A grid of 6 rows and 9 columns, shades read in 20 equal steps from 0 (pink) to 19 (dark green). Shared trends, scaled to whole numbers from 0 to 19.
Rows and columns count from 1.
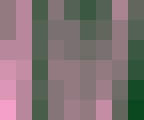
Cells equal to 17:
0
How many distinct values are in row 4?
6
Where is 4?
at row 4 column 2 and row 6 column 7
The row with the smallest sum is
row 6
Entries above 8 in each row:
6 6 6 4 5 4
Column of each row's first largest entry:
6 3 9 9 9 9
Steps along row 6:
up up down down up down up up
